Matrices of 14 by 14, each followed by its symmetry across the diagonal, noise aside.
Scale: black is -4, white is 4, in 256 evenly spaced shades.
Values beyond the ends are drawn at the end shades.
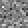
neither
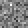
neither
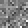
symmetric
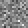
neither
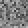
neither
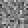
antisymmetric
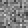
neither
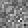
symmetric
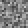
antisymmetric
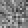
antisymmetric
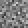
antisymmetric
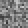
antisymmetric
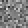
antisymmetric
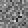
symmetric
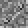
symmetric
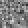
antisymmetric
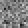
neither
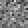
neither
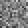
antisymmetric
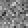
antisymmetric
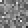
symmetric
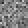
symmetric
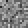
symmetric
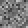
symmetric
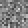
neither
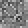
symmetric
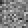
neither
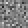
antisymmetric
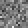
neither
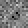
symmetric
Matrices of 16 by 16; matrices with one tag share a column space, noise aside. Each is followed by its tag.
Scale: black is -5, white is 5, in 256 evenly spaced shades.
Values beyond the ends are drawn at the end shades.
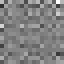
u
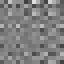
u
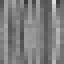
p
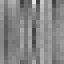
p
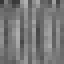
p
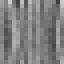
p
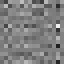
u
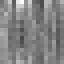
p
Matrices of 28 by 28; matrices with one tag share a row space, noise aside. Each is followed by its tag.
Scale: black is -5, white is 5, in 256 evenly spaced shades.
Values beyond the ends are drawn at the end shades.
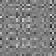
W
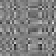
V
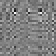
V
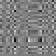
V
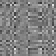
V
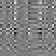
V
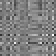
V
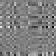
V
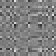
V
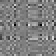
V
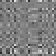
V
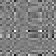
V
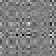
W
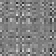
W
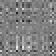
W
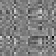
V
